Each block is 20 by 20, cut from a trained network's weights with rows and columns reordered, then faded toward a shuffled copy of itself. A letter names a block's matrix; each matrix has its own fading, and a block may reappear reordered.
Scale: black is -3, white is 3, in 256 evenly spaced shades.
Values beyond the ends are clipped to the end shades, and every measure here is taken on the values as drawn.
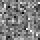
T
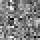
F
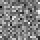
F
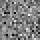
T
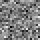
F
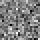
F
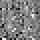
T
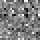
F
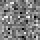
T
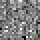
T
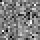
T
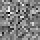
F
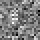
F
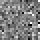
F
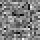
F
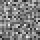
F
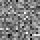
F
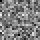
F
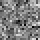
F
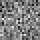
F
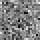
T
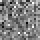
T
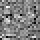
F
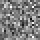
F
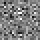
F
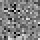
F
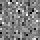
T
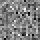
T
